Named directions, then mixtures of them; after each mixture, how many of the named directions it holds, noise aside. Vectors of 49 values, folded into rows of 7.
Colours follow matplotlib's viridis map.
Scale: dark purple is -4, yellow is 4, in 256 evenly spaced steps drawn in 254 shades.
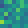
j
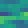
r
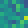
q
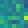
two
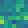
three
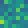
three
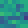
two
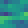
one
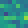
three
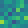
three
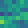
two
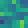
three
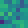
two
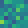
two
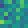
one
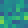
three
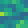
two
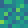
two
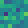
three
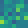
three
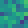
two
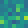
three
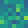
three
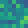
two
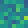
two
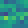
three
